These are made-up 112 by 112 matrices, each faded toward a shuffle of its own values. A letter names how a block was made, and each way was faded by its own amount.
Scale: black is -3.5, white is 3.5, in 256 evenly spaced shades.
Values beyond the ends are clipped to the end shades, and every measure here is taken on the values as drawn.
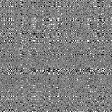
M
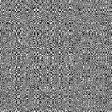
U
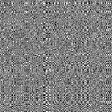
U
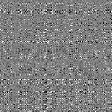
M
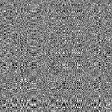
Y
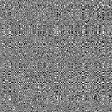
U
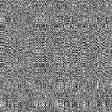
Y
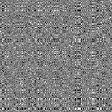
U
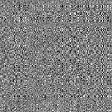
Y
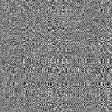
Y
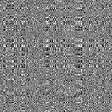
U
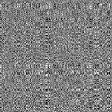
Y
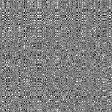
U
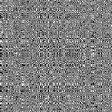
U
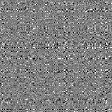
M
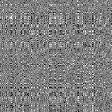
U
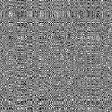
U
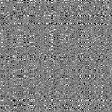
M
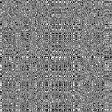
U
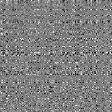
M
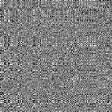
Y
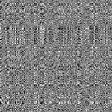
Y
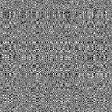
U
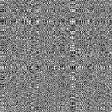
U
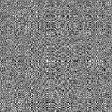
Y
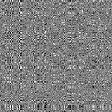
U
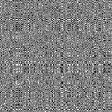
U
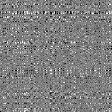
M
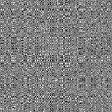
U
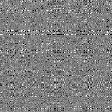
M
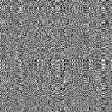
Y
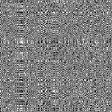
U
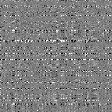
M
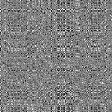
U
